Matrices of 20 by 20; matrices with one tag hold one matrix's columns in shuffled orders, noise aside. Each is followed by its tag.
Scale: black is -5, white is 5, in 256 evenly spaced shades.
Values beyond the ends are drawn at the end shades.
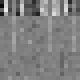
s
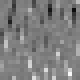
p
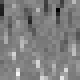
p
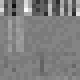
s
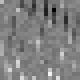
p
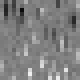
p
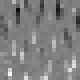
p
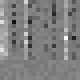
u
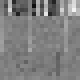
s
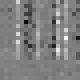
u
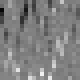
p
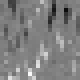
p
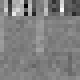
s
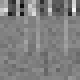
s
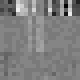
s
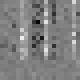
u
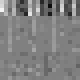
s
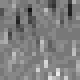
p
